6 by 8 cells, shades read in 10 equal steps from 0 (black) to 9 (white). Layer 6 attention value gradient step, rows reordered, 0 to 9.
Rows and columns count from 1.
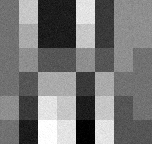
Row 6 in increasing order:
0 1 3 3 4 8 8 9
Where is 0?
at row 6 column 5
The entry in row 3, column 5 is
5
